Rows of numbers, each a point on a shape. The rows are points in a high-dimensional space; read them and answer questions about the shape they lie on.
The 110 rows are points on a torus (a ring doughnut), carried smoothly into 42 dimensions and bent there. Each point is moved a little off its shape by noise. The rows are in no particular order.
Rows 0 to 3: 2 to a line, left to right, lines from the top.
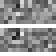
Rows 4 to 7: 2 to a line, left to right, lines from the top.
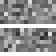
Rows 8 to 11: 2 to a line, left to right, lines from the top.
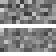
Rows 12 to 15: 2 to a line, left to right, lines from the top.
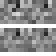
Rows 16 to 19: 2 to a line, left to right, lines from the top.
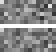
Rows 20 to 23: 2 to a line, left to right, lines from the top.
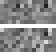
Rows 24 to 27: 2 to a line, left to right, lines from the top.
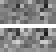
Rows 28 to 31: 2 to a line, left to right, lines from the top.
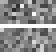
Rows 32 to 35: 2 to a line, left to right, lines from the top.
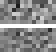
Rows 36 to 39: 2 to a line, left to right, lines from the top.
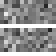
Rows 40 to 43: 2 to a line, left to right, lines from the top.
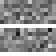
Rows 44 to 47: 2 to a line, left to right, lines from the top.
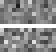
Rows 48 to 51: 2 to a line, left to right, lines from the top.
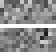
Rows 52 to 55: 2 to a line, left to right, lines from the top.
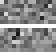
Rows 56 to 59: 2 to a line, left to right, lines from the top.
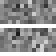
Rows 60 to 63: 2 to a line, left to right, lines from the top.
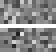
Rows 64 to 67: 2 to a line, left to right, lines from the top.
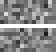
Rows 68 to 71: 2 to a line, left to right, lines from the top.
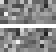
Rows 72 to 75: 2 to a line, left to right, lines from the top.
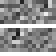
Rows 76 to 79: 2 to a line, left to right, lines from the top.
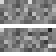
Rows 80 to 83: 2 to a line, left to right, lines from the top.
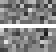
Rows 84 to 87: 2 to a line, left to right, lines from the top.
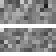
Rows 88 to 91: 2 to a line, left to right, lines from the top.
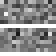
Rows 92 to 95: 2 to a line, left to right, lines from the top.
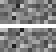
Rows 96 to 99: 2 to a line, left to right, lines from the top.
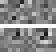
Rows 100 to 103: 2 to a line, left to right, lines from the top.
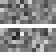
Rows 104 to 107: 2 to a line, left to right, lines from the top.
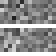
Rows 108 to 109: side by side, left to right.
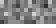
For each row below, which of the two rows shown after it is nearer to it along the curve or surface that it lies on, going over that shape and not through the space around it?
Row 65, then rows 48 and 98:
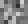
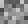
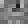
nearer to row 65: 98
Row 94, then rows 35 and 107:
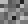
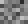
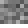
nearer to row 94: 35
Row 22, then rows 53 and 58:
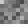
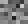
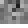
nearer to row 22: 53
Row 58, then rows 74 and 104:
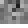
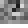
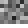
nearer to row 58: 74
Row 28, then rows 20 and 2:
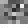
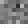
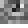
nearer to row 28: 2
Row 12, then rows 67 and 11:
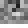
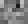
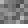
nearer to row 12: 67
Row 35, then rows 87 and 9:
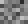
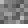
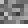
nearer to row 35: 9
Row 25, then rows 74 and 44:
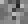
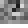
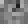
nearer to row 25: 44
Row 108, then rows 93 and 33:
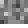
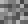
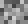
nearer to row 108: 93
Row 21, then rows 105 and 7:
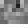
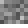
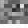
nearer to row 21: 7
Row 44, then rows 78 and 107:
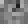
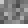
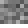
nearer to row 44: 107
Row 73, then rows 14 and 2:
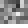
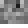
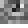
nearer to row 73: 2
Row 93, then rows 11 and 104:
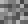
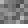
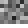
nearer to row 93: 11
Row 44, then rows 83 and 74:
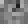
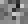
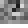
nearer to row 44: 83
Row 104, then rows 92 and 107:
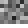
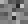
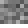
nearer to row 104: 92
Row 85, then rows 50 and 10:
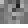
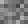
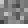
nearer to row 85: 50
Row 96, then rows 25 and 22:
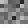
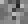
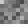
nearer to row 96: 22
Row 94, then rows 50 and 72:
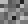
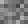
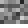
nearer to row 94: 72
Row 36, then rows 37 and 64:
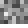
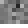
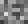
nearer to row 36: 64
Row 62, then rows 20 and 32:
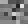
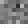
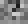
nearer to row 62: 32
